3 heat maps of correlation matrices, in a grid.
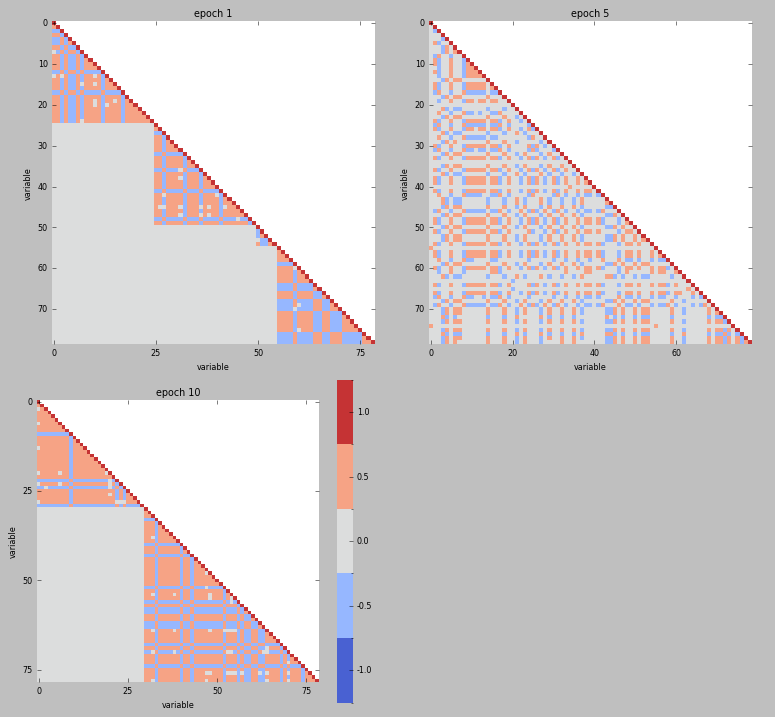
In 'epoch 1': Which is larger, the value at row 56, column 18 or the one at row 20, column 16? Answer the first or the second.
the second
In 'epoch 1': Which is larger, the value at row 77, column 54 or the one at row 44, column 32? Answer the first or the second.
the first
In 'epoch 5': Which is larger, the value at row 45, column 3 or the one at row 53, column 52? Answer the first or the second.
the second
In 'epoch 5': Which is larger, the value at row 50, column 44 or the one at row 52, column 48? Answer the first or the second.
the second
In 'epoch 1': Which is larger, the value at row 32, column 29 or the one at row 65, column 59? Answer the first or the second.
the second
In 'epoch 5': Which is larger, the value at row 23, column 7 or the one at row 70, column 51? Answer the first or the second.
the first
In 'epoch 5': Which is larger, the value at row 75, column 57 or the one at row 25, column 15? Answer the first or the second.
the first
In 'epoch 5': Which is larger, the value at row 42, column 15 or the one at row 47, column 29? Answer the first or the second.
the second
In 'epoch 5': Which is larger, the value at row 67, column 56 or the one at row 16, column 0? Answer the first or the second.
the second
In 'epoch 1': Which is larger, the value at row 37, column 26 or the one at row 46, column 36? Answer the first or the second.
the first
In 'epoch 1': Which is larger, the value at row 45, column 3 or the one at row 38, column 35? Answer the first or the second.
the second
